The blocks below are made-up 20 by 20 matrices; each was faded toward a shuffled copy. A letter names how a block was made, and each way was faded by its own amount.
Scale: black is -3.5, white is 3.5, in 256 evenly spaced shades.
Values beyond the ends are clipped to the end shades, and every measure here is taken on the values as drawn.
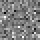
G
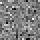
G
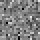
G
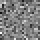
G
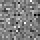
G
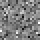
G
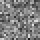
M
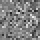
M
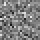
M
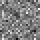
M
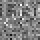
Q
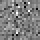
G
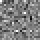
Q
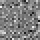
Q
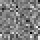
Q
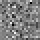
Q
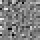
Q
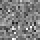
M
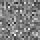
M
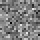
G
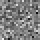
M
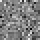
M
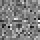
Q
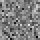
G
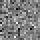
G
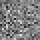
M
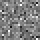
G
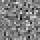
G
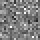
G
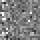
G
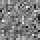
G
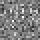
Q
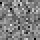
G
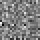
M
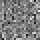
M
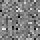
Q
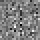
G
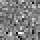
M
